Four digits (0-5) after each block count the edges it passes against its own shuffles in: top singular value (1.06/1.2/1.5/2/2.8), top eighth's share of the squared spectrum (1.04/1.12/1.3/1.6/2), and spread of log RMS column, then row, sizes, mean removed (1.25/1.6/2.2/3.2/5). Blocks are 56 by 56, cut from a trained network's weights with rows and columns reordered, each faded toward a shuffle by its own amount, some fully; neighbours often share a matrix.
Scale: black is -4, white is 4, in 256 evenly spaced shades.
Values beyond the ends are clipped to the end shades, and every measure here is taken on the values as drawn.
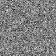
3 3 0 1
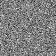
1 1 0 0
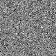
2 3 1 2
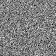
1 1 0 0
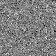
0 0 0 0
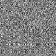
3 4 2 2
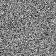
0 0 0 0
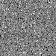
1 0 0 0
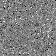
0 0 0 0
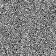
2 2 0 0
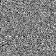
3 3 0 2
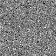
0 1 0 0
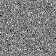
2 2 0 1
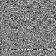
4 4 0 2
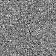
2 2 1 1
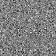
2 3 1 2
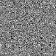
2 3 2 2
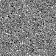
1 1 0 0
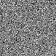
0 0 0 0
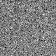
0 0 1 0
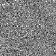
2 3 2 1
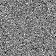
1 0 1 0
